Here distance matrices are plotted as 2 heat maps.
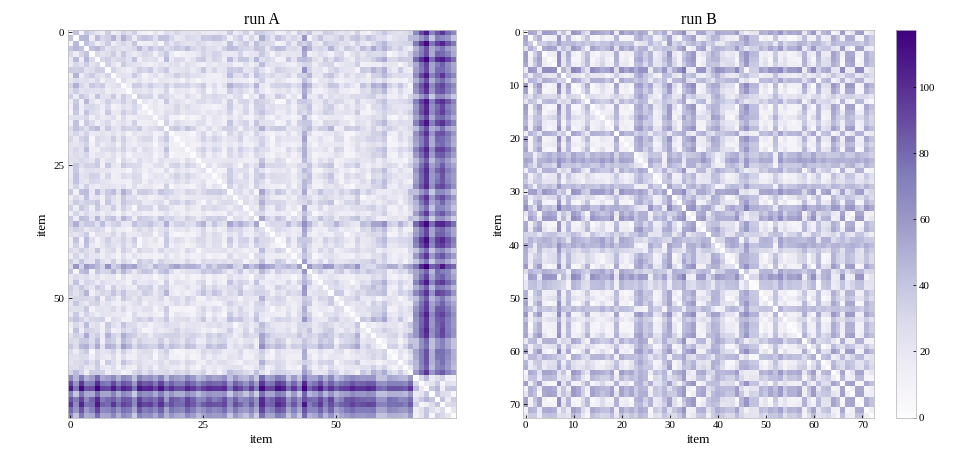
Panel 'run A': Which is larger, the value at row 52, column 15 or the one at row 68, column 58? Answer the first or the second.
the second
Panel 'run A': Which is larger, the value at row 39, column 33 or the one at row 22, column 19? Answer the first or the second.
the first
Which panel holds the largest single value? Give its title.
run A
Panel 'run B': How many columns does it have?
73
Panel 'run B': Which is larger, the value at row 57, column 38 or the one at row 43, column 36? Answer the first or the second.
the first
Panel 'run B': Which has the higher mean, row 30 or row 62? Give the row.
30
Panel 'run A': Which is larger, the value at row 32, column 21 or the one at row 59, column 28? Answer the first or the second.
the second
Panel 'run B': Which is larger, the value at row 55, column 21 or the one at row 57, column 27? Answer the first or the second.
the second
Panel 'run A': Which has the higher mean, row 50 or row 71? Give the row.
71
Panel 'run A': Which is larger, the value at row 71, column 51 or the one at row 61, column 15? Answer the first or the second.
the first
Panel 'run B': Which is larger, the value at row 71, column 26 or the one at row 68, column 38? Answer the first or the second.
the second
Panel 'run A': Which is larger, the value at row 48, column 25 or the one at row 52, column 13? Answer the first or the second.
the first
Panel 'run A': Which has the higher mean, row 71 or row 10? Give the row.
71
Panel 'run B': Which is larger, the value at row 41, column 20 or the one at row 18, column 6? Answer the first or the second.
the first
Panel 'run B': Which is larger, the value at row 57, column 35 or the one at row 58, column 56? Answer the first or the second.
the first
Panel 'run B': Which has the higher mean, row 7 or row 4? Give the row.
7
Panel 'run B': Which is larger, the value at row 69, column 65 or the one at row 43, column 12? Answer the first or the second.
the first
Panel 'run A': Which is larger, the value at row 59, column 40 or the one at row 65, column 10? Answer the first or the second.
the second
